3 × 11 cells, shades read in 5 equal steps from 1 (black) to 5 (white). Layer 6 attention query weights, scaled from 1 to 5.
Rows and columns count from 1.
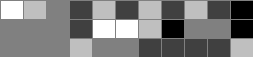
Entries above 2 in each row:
6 8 7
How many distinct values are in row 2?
5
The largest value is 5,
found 3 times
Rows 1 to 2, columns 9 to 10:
4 2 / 3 3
